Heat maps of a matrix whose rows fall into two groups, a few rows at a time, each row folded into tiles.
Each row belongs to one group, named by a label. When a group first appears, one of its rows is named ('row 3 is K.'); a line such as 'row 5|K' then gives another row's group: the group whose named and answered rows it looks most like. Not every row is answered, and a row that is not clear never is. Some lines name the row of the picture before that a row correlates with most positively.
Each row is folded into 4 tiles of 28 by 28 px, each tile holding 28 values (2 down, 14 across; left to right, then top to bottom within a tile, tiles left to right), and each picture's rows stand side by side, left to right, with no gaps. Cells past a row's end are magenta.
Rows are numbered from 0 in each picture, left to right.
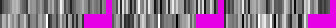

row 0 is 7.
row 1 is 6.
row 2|7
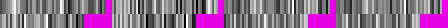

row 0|7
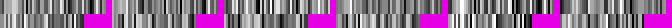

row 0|7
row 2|6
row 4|7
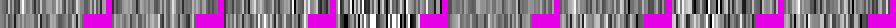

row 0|6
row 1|7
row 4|7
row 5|7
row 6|6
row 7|7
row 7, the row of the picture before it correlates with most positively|3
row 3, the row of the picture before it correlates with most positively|3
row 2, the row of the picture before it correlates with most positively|5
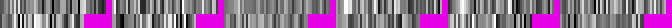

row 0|7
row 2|7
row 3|6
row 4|7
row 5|6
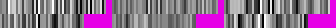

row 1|6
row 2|6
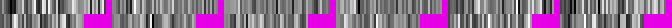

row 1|6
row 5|6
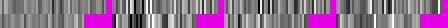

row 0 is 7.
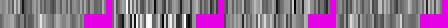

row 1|7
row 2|7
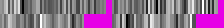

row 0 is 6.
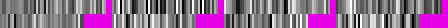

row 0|6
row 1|6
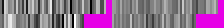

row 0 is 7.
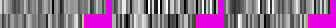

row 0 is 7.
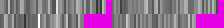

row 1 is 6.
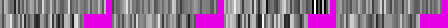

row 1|7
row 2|6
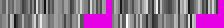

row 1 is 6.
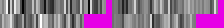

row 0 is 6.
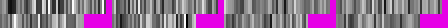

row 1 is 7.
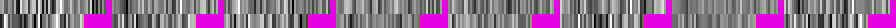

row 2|7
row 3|6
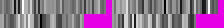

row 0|6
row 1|7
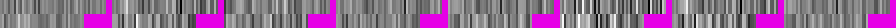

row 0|6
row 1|7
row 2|7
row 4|7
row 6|7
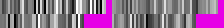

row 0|6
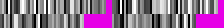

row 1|6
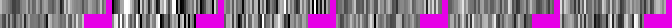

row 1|7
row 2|6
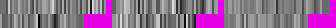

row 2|7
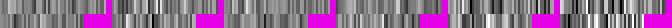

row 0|6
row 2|6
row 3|7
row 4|6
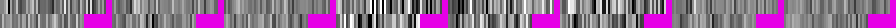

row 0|6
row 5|6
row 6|6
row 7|7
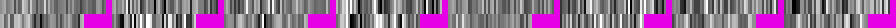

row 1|7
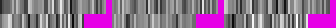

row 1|6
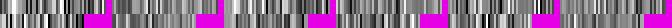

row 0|7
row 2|6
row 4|6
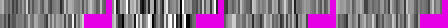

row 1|7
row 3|7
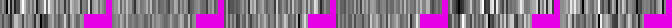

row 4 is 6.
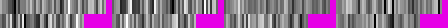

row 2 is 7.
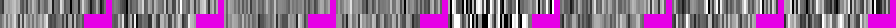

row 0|7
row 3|7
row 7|6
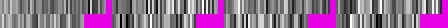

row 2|7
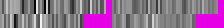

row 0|6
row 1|6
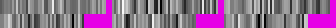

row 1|6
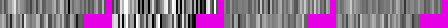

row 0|7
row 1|7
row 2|6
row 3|7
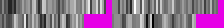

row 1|6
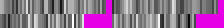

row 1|7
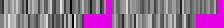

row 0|7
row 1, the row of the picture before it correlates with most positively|1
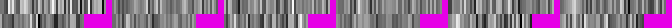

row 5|7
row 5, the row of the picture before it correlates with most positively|1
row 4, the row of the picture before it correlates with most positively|0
